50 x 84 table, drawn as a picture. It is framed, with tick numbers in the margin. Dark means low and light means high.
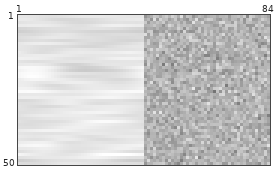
The table splits into one row of 2 panels. Panel 1,1: very high, streaked across, faint in contrast. Panel 1,2: high, fine-grained.
